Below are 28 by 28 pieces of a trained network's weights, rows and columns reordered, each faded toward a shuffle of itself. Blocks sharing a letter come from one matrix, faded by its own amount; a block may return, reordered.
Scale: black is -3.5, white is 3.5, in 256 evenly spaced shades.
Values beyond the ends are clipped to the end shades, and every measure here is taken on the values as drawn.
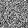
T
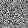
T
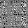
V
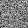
T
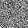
T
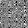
V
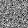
T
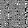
V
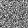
T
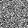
T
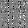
V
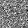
T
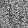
T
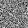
T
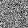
T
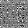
V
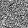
T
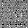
V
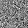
T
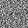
T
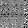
V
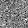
T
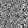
T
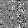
V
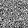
T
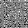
V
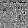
V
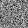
T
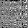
V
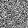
T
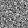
T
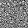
T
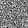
T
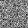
T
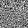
T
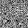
T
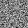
T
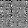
V
